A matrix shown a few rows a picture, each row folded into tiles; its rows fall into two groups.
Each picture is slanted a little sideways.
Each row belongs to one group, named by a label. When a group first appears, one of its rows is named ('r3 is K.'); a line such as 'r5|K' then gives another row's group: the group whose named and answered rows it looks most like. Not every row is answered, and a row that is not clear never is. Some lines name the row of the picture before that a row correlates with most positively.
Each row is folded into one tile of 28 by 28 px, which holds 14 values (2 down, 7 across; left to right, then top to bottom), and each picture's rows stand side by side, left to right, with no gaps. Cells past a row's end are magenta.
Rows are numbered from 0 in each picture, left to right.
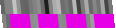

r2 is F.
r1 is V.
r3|F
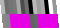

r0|F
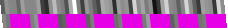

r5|V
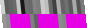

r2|F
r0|F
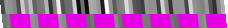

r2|F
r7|V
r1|F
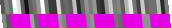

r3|V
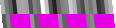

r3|V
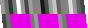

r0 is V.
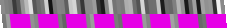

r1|F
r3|V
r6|V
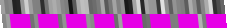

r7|V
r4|V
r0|V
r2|V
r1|V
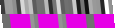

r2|F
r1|F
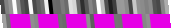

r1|F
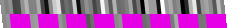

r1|V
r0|V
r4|F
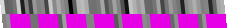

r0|F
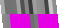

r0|F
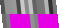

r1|F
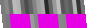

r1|V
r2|F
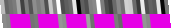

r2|F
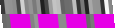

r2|F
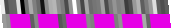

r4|V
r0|F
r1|V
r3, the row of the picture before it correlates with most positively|2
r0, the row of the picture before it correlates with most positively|2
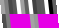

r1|F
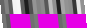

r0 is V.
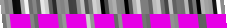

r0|V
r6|F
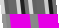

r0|F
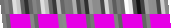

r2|F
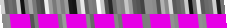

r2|V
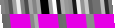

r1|V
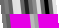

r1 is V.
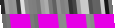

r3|F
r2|V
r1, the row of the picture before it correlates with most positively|0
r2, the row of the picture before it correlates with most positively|1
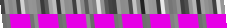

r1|V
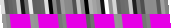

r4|F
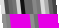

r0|F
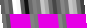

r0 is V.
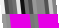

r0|F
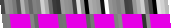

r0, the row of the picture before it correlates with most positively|1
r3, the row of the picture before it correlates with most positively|1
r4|V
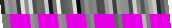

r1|F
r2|F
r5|V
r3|V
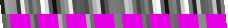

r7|F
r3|V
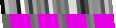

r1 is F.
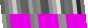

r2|F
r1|V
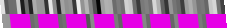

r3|V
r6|V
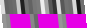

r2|F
